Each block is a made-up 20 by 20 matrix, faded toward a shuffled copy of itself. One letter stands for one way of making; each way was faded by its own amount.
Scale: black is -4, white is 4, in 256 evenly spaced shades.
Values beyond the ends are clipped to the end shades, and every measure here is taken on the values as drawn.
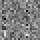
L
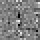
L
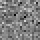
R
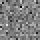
L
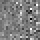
L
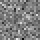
R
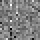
L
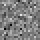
L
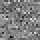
R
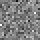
R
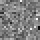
R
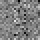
L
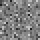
L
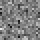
L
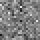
L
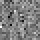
R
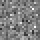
R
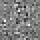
L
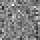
L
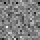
R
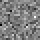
R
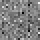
L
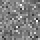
R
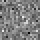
R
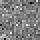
R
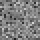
R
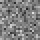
R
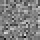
L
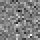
L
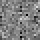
L
